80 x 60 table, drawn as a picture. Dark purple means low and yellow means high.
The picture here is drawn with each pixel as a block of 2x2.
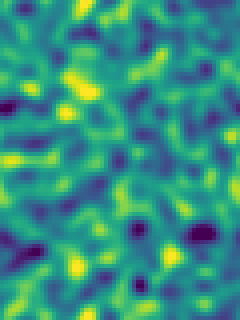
Mirror symmetry: none. Average level on the scale: 50%. Histogram: bell-shaped. Slope: none. Grain: blotchy.
